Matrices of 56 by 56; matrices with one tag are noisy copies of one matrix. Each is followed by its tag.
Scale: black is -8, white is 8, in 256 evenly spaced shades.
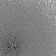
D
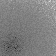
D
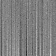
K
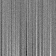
K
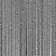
K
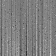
K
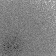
D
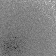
D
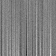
K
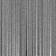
K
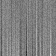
K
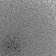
D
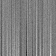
K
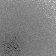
D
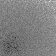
D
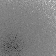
D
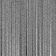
K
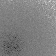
D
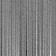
K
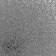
D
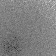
D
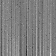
K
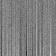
K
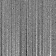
K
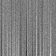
K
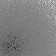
D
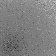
D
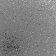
D
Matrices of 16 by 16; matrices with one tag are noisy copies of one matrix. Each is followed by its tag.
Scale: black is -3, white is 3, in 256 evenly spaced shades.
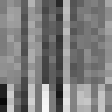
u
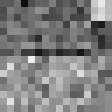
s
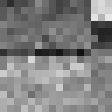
s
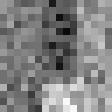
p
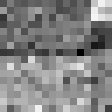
s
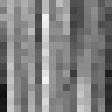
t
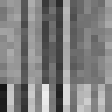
u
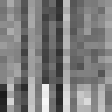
u
